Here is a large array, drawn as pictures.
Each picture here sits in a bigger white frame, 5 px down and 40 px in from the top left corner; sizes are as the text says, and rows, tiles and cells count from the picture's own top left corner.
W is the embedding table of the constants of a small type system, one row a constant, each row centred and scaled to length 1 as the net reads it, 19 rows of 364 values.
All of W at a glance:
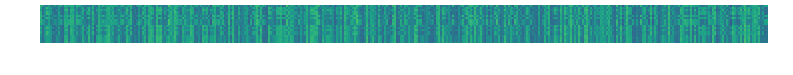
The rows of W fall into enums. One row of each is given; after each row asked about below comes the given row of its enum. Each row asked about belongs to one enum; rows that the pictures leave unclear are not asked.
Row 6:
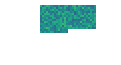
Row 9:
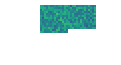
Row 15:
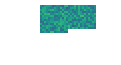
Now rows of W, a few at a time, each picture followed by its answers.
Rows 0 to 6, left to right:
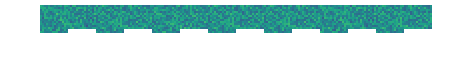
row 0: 9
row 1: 6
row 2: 15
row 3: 6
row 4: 6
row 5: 9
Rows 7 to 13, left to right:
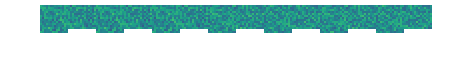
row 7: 9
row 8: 9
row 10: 15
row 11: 6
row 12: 15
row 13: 6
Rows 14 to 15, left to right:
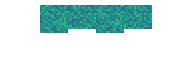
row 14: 6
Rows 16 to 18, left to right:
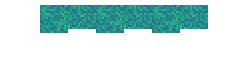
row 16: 15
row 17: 15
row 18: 15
